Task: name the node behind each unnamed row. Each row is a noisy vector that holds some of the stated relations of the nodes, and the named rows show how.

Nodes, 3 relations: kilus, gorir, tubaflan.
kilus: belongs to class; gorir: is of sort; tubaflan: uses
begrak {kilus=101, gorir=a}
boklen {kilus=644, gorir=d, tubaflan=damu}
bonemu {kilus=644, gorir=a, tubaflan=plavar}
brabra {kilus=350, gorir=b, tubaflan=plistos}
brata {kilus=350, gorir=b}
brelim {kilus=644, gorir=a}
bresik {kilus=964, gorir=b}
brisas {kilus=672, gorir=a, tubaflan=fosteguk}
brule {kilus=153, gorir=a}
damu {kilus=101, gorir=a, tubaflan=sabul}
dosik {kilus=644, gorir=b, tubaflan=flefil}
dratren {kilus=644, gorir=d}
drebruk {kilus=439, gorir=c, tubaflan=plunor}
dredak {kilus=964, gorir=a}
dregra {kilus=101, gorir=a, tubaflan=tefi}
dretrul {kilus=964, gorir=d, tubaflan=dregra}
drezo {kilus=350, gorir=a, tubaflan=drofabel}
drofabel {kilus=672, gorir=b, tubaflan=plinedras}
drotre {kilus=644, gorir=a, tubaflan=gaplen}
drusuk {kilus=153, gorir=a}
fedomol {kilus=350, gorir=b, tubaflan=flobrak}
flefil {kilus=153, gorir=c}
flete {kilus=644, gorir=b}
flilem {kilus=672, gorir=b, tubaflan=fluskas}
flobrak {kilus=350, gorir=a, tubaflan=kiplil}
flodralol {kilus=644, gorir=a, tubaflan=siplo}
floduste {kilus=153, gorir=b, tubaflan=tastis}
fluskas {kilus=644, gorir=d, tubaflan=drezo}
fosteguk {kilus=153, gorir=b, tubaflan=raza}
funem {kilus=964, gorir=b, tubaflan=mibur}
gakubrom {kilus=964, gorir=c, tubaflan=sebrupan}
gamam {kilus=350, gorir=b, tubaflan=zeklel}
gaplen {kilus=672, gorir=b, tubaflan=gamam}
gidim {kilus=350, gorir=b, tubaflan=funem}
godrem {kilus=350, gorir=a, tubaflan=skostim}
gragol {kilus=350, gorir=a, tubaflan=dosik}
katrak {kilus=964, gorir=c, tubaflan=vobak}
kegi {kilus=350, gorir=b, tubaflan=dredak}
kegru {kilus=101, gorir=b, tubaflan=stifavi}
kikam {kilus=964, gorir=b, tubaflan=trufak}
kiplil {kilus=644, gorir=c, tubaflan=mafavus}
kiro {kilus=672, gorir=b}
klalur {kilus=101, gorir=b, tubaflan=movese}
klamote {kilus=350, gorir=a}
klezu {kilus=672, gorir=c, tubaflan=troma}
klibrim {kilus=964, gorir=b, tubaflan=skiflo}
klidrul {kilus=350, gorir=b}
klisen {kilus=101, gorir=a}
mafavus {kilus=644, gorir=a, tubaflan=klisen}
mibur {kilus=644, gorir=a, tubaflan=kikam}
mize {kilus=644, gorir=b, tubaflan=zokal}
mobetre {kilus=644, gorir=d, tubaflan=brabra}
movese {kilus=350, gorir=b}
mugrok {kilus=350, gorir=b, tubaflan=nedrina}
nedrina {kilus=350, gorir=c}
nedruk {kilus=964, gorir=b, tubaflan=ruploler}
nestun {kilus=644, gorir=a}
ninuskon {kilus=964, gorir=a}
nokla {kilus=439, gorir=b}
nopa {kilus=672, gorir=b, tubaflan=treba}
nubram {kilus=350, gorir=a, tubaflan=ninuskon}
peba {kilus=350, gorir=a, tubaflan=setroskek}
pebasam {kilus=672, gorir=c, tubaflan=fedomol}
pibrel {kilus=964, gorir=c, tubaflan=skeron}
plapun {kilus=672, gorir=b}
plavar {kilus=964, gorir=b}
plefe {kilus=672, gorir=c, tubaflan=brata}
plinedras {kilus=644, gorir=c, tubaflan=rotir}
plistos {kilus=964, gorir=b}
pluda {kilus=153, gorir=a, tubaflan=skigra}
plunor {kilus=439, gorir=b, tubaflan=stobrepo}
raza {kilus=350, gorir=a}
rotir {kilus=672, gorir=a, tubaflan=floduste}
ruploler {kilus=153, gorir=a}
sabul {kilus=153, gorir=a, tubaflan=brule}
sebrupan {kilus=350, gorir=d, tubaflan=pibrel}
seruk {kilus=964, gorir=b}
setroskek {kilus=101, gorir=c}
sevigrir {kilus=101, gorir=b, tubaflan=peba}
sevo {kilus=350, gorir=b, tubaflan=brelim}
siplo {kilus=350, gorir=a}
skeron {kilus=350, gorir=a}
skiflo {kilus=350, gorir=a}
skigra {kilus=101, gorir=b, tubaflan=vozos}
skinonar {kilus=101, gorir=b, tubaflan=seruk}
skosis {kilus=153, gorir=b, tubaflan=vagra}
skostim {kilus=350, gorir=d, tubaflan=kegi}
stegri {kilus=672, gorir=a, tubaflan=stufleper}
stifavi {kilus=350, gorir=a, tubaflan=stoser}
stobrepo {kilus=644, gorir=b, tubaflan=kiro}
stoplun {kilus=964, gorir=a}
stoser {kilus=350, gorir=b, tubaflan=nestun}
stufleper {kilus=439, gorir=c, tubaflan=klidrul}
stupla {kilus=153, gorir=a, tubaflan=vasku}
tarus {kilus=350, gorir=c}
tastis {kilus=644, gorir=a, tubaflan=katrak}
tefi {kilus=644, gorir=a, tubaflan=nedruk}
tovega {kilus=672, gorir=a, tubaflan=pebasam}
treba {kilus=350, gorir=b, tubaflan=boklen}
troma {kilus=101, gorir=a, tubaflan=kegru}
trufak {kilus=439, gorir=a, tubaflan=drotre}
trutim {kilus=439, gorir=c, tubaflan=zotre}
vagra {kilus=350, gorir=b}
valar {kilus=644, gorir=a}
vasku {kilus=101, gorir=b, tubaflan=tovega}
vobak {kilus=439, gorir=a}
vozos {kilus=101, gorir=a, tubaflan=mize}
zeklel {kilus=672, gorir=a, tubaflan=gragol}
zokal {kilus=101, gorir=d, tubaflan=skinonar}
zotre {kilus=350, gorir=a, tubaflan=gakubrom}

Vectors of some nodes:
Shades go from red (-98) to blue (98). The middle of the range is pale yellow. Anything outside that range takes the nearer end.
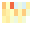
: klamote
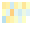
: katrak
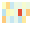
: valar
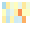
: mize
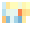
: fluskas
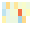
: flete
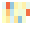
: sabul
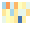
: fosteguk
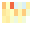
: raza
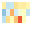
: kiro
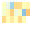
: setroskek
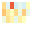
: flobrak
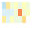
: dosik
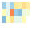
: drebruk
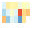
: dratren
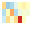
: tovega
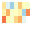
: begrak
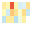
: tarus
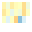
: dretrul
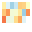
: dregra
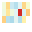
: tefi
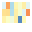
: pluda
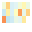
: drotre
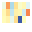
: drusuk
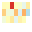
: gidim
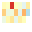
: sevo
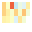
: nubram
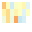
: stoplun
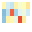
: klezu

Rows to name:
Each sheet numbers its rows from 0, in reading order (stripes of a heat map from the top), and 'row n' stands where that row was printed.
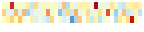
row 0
gamam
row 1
stobrepo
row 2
plinedras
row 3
skostim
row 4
nopa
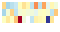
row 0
zeklel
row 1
flefil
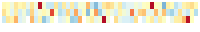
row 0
klibrim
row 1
sebrupan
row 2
kiplil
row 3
rotir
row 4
mafavus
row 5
stoser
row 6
gaplen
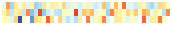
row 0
ruploler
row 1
pebasam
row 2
nestun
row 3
troma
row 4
skeron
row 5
vozos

